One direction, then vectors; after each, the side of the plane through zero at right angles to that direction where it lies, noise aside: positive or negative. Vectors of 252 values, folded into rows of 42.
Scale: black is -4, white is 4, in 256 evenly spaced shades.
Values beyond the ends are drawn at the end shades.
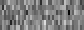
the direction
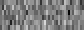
positive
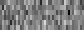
positive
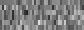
positive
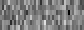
positive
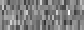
negative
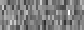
negative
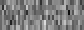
positive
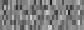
positive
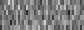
positive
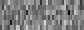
positive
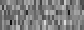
positive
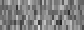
positive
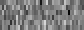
positive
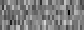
positive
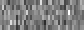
negative
